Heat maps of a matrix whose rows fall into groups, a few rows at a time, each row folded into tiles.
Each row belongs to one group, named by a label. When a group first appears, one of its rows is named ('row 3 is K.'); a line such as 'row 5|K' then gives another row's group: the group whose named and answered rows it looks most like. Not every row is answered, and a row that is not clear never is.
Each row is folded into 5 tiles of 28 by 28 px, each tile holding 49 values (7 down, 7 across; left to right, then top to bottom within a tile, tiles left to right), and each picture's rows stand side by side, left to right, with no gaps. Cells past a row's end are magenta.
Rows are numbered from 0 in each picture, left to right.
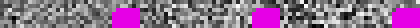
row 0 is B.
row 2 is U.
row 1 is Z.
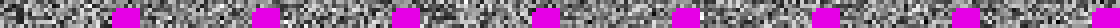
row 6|B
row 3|U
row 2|B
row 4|B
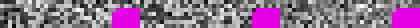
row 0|Z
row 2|B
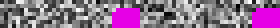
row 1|U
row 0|Z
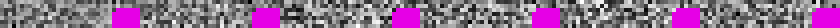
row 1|B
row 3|Z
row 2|U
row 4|Z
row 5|Z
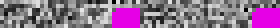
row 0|Z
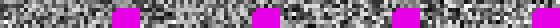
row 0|B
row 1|U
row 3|Z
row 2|U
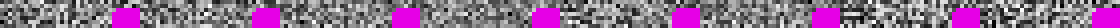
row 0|Z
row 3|B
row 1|Z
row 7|Z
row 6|U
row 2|B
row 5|B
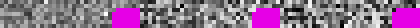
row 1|Z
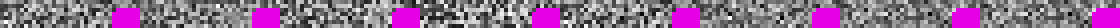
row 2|Z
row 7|B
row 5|B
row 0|B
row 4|B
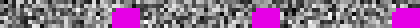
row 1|B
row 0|Z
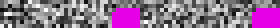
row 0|U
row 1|B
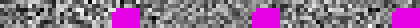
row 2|B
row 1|B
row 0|Z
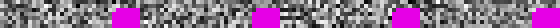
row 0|Z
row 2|U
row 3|Z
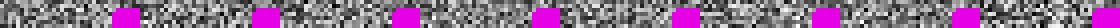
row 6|B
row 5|U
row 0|Z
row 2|U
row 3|B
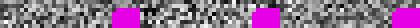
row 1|Z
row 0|B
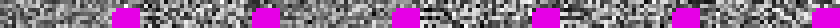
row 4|U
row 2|B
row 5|Z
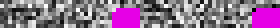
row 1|U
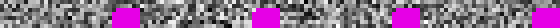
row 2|U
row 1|Z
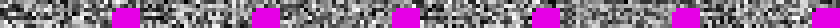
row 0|U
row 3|U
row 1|U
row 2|B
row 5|U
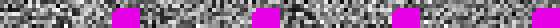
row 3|B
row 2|U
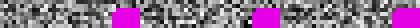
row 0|Z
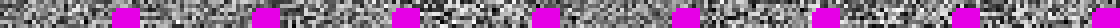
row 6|U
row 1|U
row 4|B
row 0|B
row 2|Z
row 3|U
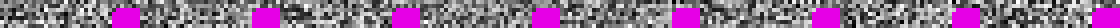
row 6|Z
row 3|B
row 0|U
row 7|Z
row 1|Z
